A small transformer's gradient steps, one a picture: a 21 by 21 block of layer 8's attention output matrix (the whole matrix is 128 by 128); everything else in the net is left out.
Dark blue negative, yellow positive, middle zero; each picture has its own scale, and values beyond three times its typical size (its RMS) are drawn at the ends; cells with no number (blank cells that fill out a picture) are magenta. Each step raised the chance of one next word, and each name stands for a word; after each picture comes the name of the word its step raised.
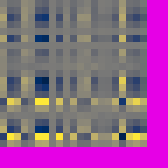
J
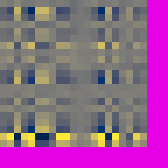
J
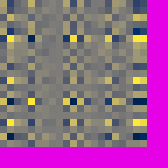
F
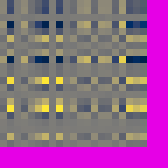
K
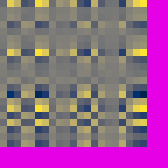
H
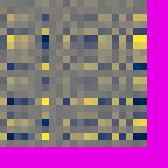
F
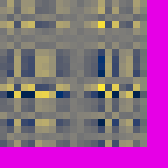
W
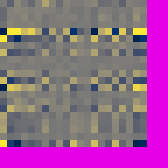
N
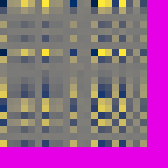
H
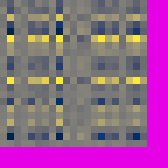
F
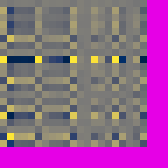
K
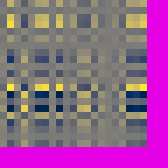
W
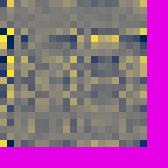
N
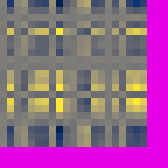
N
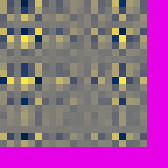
F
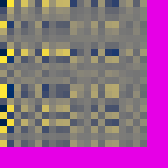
H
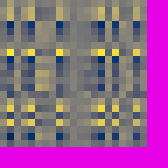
H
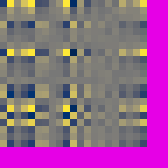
H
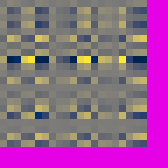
K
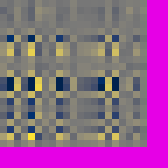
J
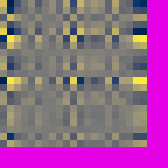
F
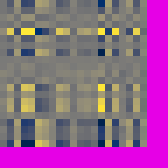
N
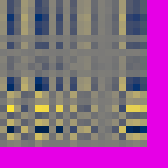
J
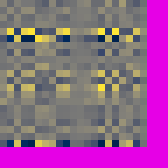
N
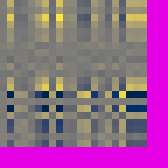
W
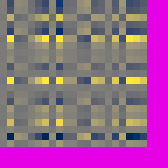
F
